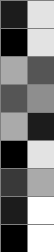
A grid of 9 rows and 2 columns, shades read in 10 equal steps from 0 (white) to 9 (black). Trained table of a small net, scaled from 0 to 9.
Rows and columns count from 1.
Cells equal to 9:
3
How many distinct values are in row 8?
2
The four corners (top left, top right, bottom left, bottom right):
8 1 9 0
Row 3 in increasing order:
3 6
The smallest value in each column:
3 0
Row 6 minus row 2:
0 0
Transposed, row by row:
8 9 3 6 3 9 7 8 9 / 1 1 6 4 8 1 3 0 0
